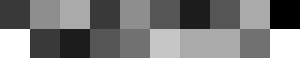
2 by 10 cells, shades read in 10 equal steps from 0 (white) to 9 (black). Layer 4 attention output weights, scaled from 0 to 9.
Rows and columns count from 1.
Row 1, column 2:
4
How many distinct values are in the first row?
6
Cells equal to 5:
2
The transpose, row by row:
7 0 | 4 7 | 3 8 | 7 6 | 4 5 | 6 2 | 8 3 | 6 3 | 3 5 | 9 0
